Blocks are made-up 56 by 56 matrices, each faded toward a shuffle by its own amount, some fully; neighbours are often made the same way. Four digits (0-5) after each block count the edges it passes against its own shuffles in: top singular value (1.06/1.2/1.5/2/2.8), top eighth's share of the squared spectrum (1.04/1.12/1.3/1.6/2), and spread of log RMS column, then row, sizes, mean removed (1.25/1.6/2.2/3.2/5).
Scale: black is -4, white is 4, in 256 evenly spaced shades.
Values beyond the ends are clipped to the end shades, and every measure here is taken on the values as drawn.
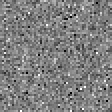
0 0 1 0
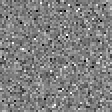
1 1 0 0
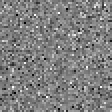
2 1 0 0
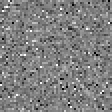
1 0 0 0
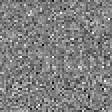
3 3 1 2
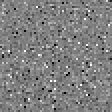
2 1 0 0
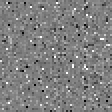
1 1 1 0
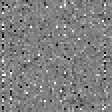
2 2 2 0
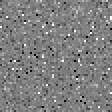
0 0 0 0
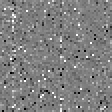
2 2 1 0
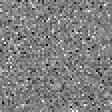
1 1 0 0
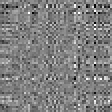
5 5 3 3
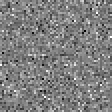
1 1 0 1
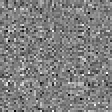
4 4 2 2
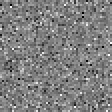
0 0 0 0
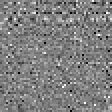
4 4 1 2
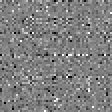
4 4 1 2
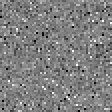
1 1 0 0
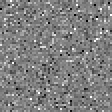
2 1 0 0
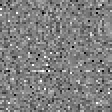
3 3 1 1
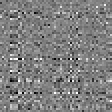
4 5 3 3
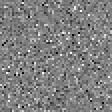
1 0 0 0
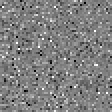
2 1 0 0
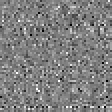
4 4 1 2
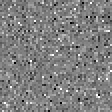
2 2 0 1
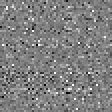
4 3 1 2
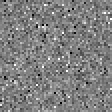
0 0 0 0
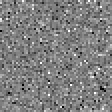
0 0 0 0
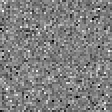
0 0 1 0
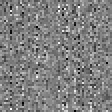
1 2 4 0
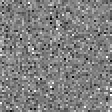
1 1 1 0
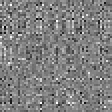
4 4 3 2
